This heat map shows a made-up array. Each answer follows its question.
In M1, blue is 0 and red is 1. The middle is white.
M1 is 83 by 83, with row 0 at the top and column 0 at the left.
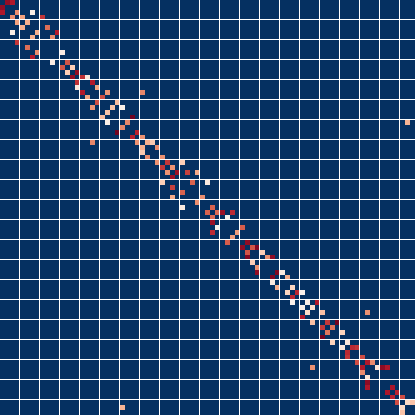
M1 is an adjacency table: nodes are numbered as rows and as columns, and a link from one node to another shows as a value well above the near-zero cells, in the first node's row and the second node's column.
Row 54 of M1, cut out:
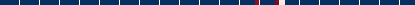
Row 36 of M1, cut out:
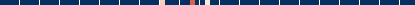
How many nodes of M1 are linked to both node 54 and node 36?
0
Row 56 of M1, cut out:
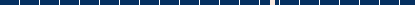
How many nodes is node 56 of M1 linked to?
1
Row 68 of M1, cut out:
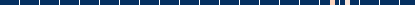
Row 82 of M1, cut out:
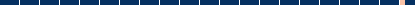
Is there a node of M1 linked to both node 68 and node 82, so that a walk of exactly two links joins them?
no
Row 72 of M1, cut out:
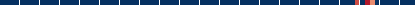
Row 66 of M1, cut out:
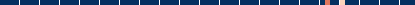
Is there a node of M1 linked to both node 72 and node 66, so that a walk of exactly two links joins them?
no
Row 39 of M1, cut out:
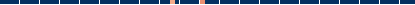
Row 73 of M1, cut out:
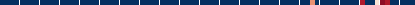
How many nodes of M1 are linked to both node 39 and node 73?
0
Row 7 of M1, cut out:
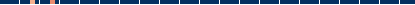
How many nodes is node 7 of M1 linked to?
2
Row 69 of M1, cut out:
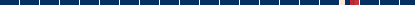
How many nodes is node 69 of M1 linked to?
3
